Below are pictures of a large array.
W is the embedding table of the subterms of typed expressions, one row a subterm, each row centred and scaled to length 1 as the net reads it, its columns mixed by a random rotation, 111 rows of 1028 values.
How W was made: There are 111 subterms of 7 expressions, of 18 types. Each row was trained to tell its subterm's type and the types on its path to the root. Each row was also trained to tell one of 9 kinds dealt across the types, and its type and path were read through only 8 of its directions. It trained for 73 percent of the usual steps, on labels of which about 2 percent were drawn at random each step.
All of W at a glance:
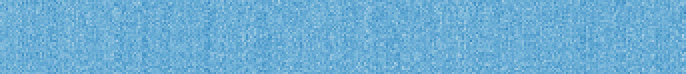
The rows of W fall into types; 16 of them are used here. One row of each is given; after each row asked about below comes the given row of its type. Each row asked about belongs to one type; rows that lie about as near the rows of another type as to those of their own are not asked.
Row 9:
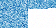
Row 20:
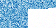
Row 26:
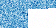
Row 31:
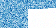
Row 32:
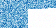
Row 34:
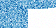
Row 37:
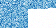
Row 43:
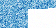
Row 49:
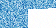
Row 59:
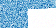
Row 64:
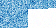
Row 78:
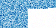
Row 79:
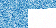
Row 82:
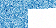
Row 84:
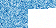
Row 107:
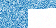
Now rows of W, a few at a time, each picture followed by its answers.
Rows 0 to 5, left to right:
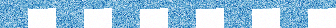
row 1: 26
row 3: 34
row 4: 31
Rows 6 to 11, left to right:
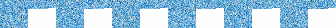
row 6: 78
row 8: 78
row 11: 84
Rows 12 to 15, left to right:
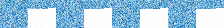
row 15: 9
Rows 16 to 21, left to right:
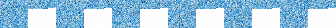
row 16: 20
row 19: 64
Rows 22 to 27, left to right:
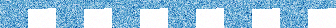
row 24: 43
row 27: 107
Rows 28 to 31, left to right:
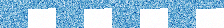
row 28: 64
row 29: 49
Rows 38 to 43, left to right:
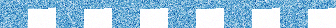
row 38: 20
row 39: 49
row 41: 107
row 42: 43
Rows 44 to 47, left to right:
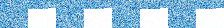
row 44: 82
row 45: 78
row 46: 84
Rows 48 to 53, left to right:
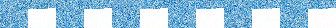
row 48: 43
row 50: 9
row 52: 31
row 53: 82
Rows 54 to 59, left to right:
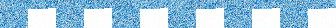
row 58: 32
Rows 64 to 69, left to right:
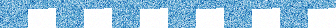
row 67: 34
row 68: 64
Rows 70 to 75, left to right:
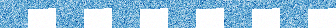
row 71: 79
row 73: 34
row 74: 43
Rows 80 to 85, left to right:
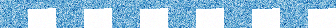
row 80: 37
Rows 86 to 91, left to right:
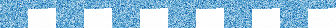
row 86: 59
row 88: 31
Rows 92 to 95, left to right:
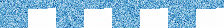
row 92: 78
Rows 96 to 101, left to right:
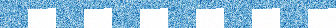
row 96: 34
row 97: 84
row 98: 79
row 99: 9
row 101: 9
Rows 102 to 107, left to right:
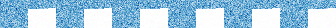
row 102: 31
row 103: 26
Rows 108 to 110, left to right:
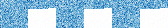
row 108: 84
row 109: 20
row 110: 26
